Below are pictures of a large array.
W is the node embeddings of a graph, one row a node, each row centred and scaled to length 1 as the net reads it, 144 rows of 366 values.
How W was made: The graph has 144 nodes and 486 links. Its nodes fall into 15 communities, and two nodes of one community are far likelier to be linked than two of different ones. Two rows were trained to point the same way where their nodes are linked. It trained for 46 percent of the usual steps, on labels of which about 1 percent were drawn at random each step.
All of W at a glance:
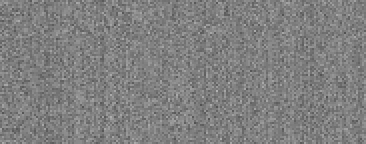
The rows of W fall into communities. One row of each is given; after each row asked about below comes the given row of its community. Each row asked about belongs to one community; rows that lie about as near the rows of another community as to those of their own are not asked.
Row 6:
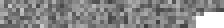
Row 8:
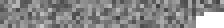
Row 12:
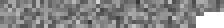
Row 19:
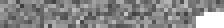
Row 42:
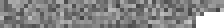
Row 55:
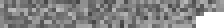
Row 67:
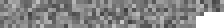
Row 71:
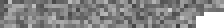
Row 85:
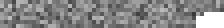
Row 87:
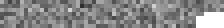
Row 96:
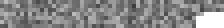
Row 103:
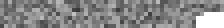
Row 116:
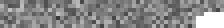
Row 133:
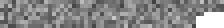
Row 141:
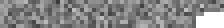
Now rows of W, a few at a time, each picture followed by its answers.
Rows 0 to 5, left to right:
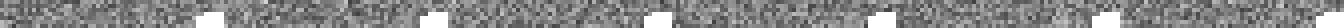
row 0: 103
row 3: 6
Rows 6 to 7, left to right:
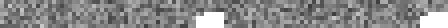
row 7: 67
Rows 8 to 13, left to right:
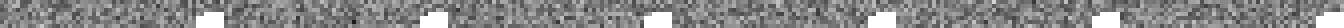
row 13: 71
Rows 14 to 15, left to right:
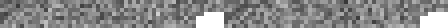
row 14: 71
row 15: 103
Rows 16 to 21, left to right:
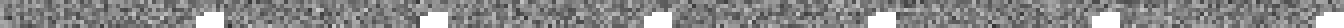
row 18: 12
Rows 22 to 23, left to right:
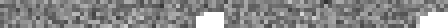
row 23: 116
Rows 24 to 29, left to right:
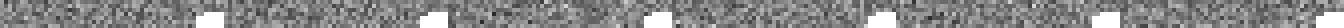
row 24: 85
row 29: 55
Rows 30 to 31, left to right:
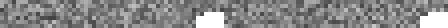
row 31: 133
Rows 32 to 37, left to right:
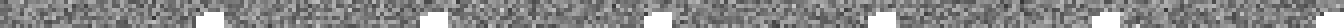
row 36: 55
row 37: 12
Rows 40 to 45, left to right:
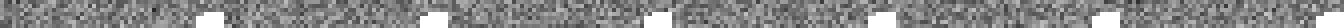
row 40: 6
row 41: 133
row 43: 103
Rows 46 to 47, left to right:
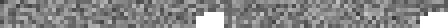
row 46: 103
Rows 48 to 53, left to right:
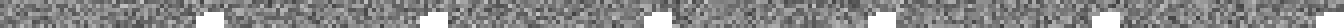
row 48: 42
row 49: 55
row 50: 67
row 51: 8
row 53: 6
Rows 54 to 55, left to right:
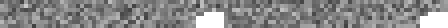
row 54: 133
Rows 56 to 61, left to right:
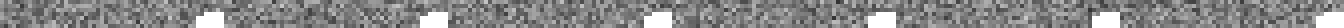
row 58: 67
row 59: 55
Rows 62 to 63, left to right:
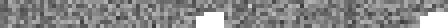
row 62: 19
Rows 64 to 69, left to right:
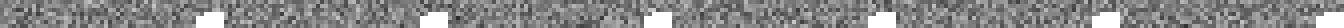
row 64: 103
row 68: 8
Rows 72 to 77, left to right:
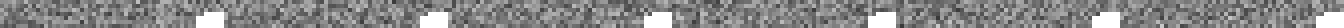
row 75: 42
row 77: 67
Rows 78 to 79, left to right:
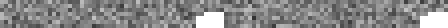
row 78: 96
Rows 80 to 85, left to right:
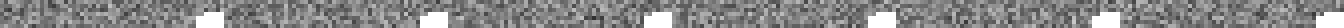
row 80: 8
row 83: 116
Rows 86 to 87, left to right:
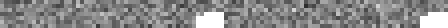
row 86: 116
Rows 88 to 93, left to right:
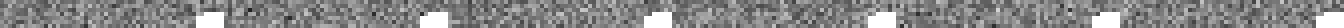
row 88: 42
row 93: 96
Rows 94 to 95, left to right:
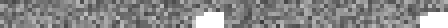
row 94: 116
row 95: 55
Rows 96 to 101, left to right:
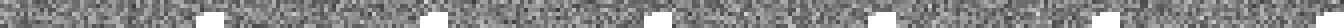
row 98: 116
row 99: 96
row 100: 103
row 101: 96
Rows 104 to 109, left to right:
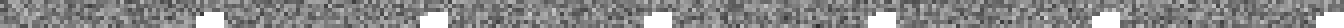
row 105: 55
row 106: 42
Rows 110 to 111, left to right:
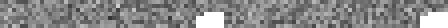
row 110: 12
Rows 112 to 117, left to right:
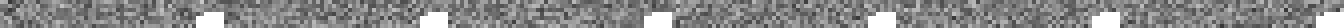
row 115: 67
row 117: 42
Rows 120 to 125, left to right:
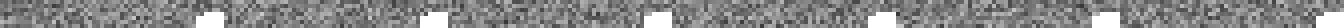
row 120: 133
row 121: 42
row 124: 8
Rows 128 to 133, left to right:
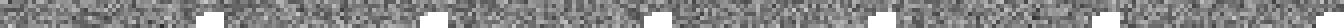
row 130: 96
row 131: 55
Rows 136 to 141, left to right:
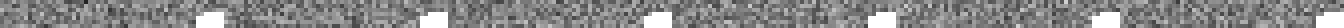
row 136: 103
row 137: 96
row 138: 19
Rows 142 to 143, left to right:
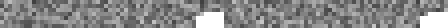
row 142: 96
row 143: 19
